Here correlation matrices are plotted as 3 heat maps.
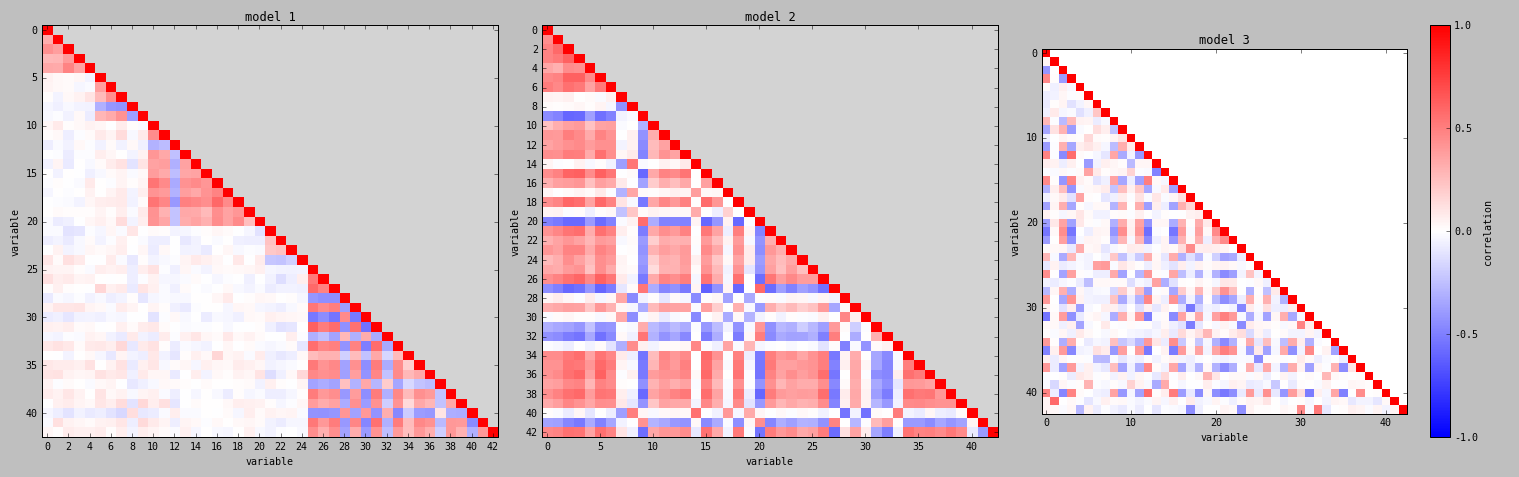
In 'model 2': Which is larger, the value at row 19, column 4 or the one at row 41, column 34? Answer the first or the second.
the first
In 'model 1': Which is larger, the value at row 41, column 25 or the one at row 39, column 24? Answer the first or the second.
the first
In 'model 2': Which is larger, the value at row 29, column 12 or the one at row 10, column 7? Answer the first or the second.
the first
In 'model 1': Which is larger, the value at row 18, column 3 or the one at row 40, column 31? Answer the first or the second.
the first
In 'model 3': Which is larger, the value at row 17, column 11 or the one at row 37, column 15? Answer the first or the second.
the second
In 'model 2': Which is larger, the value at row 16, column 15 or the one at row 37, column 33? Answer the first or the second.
the first
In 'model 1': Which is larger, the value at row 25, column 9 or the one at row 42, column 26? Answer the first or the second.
the second
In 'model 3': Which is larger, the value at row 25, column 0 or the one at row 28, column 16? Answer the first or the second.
the second
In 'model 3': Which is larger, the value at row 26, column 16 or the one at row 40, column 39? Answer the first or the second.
the second
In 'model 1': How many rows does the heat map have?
43
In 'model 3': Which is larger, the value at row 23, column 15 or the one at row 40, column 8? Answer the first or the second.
the second
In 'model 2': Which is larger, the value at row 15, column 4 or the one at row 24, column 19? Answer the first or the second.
the first
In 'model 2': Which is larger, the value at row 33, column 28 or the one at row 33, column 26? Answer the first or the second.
the second
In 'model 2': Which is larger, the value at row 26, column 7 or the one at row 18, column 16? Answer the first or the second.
the second
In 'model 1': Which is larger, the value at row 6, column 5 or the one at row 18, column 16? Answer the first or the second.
the second
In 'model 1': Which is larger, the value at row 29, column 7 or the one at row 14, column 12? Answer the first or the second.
the first
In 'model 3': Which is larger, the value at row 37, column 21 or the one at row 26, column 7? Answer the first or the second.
the second
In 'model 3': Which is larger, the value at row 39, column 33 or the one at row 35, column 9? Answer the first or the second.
the second
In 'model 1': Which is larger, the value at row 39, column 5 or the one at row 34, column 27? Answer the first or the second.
the second
